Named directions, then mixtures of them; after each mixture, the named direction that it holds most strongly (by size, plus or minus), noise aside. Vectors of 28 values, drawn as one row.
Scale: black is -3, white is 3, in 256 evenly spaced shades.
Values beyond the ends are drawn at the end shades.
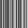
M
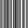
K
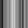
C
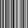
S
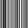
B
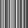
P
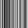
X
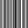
K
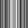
P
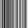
X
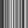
C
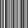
S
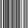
M
